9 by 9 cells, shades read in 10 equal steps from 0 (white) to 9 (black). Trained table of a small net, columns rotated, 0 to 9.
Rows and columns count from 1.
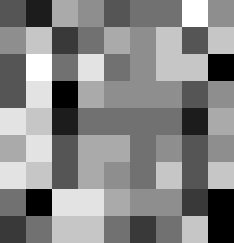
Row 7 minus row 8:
-4 -7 5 2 1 1 -2 -1 -7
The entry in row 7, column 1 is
1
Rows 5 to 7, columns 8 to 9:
8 3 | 6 4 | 6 2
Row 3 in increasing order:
0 1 2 2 4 5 5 6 9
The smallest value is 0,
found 2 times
